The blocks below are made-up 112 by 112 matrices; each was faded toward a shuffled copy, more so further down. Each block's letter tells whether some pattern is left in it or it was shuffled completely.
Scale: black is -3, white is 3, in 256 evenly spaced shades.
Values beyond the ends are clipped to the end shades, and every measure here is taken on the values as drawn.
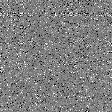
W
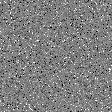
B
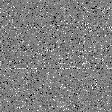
W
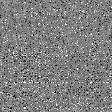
W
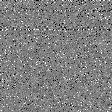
W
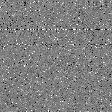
W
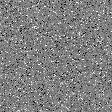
B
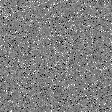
B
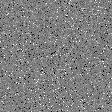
B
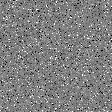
B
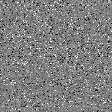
W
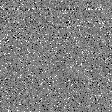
W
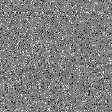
W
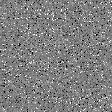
W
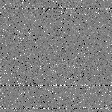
W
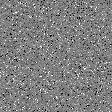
B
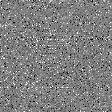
W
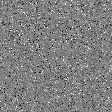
B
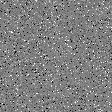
B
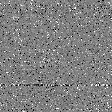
W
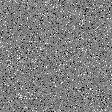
B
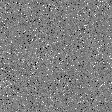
B
